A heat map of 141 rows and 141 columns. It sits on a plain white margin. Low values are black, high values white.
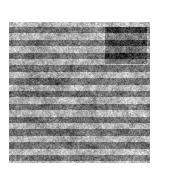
Stripes: horizontal, repeating 11 times. Odd patch: lower, in the top right. Ninth with the lowest average: top right. Slope: none.
